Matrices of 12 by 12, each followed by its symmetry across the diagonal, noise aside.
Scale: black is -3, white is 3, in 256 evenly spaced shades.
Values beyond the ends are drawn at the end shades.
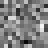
antisymmetric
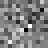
antisymmetric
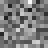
neither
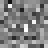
neither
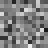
antisymmetric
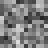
antisymmetric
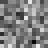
neither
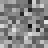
neither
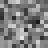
antisymmetric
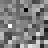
antisymmetric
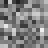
neither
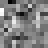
antisymmetric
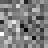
neither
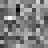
antisymmetric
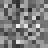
neither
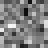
antisymmetric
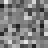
antisymmetric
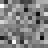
neither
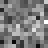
neither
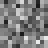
neither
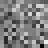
antisymmetric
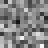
neither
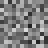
antisymmetric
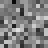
neither
